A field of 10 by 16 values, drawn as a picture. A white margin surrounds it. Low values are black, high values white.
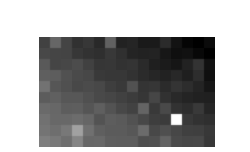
Ninth with the lowest average: top right. Grain: fine. Histogram: skewed, a long tail of high values. Roughest part: bottom right. Slope: up to the bottom left. Mirror symmetry: none.
